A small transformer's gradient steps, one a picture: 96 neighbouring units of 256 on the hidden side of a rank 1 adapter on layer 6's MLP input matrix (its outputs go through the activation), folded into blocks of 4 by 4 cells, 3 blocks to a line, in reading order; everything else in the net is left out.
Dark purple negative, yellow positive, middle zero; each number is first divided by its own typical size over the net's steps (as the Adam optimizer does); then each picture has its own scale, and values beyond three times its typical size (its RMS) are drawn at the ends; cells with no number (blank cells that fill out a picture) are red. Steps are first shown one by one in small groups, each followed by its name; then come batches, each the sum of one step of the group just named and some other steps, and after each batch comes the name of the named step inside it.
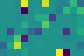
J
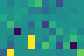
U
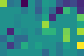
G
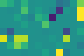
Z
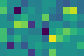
G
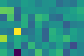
Z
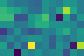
G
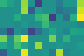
Z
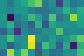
U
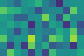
U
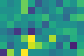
U
